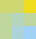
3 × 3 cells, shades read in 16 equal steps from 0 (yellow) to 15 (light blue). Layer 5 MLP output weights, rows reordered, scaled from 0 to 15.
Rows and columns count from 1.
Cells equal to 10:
0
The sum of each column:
24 30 24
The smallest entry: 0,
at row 1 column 3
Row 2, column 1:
9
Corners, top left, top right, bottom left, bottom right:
6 0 9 15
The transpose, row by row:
6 9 9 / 6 11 13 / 0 9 15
